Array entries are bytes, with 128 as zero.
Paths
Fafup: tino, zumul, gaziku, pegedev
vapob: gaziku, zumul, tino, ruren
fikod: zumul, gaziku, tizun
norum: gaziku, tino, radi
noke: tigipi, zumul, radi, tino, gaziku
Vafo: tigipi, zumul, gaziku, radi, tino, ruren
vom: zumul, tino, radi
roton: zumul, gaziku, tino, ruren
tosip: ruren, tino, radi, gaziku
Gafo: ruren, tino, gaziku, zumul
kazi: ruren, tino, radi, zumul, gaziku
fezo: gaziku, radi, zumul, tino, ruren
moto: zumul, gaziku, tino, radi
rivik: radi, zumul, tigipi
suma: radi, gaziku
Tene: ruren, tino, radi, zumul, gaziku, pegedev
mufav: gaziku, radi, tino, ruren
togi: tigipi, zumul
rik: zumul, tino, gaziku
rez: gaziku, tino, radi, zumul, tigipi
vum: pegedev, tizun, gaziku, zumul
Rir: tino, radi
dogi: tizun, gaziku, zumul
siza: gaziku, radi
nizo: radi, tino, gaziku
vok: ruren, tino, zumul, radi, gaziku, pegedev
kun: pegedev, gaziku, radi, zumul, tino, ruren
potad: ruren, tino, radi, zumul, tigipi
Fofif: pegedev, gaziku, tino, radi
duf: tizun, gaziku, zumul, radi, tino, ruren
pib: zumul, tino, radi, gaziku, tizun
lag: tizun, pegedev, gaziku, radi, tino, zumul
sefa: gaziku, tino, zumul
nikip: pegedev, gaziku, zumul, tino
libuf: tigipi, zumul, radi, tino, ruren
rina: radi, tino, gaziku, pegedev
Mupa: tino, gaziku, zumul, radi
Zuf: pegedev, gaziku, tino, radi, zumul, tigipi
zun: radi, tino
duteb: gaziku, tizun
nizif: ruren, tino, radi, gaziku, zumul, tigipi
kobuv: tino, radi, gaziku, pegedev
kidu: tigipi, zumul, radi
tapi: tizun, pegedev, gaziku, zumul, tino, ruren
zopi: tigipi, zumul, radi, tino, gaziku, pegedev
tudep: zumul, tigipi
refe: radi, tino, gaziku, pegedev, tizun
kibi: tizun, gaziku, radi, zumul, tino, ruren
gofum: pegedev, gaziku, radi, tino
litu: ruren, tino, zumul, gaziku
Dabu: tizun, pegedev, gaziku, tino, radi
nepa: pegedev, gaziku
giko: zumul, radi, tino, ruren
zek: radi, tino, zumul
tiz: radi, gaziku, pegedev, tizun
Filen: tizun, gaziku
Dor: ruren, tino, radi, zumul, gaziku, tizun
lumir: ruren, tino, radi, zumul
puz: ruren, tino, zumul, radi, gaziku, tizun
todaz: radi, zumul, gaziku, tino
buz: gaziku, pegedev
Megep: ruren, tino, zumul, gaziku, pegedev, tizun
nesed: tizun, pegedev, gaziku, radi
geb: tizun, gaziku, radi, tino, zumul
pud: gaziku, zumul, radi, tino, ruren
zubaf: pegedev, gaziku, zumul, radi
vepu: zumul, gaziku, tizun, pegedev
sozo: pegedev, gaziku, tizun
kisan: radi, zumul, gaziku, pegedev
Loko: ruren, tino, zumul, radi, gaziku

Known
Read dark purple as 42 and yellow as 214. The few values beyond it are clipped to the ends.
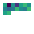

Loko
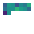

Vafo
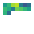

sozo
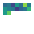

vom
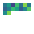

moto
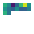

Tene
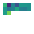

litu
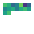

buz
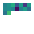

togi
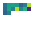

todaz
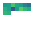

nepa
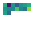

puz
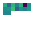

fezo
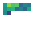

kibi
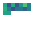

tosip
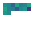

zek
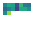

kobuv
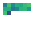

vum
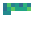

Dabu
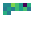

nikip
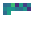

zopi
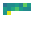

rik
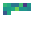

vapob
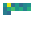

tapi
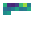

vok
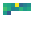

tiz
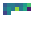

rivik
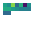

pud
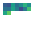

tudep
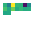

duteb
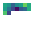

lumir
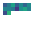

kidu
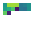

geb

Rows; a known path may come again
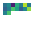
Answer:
moto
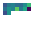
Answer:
rivik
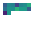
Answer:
Vafo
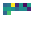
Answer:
noke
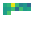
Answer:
Filen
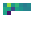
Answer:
kun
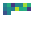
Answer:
kisan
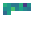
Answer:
mufav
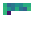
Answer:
Dor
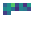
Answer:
libuf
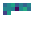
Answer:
kidu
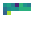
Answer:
Fafup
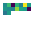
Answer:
rina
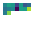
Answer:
Rir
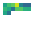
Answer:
sozo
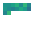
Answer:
suma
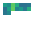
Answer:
duf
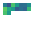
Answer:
pib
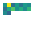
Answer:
tapi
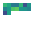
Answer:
vapob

